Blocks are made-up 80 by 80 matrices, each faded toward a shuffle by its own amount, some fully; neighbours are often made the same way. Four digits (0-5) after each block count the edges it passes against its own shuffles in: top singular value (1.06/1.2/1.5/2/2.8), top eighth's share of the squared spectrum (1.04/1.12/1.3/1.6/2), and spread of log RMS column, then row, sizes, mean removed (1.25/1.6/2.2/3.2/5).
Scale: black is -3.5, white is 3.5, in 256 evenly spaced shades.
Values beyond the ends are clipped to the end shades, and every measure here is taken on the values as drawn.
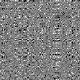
4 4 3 2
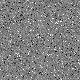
1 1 0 0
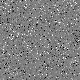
0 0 0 0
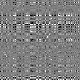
5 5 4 4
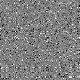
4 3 1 2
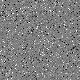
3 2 0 0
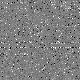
3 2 0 1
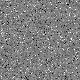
0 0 0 0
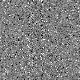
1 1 2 0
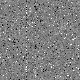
2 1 1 0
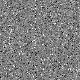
1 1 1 0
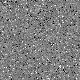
0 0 0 0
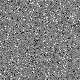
0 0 0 0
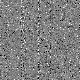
2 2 2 0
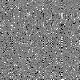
4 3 2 1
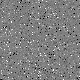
2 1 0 0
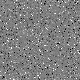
2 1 0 0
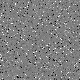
0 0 0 0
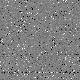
3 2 0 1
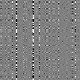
5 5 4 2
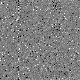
3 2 1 0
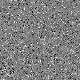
2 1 0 0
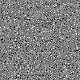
3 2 1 1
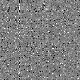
4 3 2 1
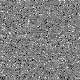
3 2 1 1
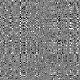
5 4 3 3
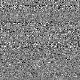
1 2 0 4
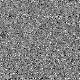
1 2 0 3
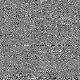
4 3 1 2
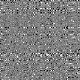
4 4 2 3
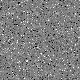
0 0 0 0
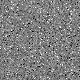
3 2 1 0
